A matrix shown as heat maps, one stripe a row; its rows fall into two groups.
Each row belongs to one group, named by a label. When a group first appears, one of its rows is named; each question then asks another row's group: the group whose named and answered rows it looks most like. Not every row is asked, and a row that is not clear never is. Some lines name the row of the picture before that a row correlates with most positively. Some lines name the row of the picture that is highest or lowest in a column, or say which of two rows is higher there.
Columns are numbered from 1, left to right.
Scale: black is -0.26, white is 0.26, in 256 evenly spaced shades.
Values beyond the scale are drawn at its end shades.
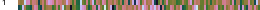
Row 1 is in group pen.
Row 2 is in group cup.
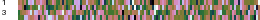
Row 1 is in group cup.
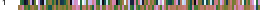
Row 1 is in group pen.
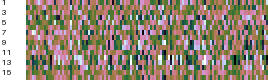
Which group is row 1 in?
cup
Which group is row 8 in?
cup
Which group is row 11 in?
pen
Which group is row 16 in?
pen
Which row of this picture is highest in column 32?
7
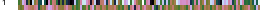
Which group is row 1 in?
cup
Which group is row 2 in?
pen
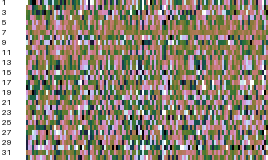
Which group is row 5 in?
pen
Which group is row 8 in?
cup
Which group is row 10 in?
pen
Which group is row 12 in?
pen
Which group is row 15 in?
pen
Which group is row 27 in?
pen
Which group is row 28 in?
pen
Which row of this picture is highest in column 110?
17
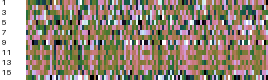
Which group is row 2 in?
pen
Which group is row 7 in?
cup
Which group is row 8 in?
cup
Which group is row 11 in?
cup
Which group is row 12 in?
cup
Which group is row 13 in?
cup
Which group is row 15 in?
cup
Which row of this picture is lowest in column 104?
7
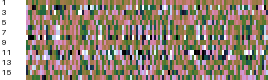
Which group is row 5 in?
cup
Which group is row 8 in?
pen
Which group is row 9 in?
pen
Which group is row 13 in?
pen
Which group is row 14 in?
pen
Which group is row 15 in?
cup
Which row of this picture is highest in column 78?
10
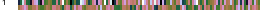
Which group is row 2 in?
pen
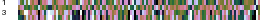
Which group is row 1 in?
pen
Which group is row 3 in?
pen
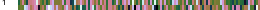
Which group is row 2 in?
pen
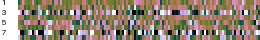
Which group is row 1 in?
cup
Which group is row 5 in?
pen
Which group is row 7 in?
pen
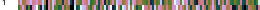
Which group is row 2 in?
cup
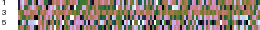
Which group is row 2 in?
cup
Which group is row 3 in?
pen
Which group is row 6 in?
cup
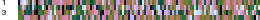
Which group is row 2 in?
cup
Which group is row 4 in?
pen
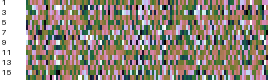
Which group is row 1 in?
cup
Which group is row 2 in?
pen
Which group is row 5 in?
cup
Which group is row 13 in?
pen
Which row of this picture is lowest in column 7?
7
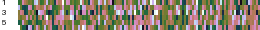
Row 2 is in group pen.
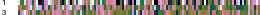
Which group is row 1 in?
pen
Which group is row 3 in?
pen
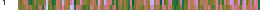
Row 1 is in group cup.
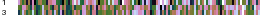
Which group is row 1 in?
cup
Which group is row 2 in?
cup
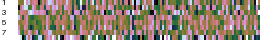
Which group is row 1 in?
pen
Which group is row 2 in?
pen
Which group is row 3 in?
cup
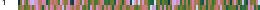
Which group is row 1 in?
cup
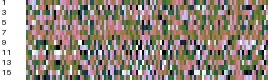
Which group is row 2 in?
pen
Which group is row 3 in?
cup
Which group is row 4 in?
cup
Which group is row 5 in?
pen
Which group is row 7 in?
pen
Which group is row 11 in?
pen
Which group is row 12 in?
pen
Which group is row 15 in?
pen
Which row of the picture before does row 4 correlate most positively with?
1
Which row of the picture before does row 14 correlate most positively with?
1
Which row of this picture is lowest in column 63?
9
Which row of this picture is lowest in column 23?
16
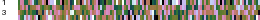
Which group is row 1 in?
cup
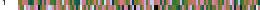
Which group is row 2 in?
pen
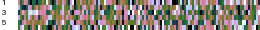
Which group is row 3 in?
cup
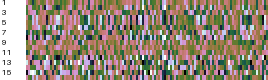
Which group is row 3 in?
pen
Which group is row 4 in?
pen
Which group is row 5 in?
pen
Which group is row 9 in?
cup
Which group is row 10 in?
pen
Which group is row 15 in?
pen
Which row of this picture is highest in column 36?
12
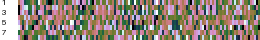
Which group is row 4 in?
pen
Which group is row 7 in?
cup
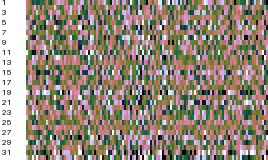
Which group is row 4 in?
cup
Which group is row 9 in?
cup
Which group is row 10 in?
cup
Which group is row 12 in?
pen
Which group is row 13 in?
pen
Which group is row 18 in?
pen
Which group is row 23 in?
pen
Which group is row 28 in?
cup
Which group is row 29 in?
pen
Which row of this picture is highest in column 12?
19
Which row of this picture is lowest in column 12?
15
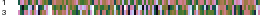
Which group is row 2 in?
pen
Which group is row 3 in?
pen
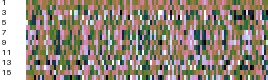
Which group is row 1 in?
cup
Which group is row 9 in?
cup
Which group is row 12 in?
pen
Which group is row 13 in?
cup
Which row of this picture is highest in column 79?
14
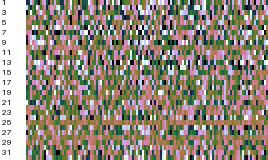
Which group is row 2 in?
pen
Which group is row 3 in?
cup
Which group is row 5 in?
cup
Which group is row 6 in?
pen
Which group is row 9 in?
cup
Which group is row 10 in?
pen
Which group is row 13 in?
cup
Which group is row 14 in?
cup
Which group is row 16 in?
cup
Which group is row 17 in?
pen
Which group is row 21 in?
pen
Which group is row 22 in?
cup
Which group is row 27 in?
cup
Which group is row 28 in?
pen
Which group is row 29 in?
pen
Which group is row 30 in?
cup
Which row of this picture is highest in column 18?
14
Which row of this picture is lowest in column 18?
1
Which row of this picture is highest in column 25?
6
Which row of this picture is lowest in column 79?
1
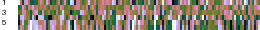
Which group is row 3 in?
cup
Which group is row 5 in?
cup
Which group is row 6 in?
cup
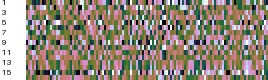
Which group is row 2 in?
cup
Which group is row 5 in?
pen
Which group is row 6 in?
cup
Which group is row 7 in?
pen
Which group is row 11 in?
pen
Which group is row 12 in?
pen
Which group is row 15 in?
cup
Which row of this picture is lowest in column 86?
9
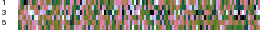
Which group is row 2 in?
pen
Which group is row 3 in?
cup
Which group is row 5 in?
cup
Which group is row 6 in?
cup
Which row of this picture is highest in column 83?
3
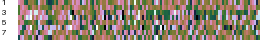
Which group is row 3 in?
cup
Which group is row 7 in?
pen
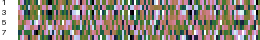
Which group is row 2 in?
pen
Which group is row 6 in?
pen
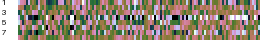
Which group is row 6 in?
cup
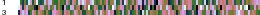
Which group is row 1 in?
pen
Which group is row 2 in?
cup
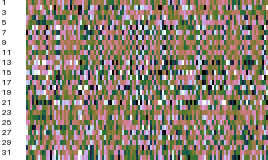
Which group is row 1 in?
cup
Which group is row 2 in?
cup
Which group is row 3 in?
cup
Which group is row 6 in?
pen
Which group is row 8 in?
pen
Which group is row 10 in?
pen
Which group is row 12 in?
pen
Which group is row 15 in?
cup
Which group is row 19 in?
cup
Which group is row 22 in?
cup
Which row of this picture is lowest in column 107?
32
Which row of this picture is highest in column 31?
18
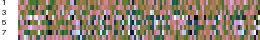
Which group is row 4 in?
cup
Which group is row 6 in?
cup
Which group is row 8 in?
pen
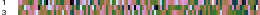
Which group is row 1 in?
cup
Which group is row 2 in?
pen
